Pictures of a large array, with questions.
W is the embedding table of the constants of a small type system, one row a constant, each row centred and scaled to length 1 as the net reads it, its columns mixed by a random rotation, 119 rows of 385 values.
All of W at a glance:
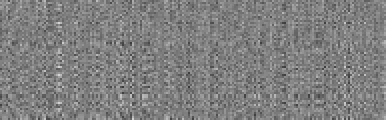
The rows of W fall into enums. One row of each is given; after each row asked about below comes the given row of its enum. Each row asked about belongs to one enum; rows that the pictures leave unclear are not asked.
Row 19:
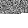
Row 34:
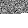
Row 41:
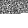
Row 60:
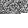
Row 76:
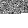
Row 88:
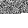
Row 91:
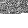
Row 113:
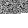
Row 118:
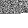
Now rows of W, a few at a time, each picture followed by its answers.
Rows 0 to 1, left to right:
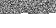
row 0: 118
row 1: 60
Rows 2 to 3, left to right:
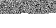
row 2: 88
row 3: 113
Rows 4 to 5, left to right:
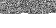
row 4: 91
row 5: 118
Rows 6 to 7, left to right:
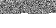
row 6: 88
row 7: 118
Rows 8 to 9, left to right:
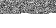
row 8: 88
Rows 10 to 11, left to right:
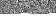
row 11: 19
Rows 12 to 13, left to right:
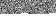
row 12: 34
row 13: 60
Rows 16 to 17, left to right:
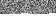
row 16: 60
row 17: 19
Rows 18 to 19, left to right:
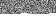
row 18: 34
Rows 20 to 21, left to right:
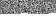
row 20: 118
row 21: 41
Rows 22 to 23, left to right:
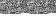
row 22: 91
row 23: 91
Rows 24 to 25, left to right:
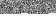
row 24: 88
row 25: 41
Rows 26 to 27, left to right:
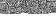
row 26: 91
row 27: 118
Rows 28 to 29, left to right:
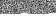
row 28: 41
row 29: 118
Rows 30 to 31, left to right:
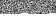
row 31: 76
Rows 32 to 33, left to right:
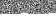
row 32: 41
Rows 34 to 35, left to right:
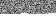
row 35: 113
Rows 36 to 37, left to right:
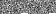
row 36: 41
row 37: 88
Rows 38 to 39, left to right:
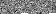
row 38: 34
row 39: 76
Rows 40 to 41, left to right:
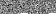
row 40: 113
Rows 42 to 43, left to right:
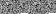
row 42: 113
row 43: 113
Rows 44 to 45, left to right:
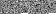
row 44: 118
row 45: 113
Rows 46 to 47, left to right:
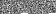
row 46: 41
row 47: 118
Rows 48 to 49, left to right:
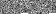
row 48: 118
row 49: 76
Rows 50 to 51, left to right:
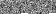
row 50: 88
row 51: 76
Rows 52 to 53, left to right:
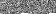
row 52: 91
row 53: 19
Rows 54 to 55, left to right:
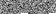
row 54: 113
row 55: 60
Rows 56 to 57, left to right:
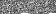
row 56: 41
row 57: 91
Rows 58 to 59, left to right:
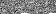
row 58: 34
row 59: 91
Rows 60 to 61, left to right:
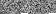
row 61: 113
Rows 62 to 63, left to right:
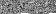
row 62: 113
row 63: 91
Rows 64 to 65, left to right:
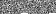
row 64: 41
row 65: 88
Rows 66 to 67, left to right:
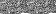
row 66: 91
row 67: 91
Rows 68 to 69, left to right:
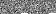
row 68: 34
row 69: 41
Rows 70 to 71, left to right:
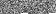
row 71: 60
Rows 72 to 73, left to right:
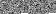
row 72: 76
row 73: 113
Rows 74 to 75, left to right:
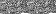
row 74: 91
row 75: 91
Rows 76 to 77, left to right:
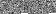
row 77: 118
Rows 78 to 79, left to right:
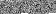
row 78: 88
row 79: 113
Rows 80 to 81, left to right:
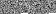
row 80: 118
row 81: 113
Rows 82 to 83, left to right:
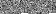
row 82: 19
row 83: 76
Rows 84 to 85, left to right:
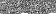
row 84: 91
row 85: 41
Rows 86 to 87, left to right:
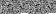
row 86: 113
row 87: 113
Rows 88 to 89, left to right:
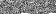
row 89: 91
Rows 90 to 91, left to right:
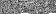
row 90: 118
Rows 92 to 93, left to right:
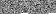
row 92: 118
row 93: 113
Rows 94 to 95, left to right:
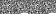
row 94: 41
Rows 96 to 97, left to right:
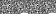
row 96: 41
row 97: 41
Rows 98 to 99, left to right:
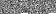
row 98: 118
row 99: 41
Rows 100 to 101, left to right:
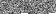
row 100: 76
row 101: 60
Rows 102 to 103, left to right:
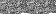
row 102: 91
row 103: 91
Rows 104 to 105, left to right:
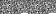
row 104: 41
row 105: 41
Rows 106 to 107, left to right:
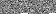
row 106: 118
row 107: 34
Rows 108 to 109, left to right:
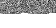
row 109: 19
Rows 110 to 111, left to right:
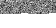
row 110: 88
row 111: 76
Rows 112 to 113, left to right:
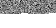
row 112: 19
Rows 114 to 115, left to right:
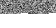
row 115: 60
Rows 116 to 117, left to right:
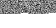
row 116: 118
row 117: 113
